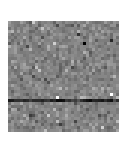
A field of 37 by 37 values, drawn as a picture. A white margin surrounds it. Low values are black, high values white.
Average level on the scale: 50%. Odd lines: row 27. Slope: none. Histogram: skewed, a long tail of low values.
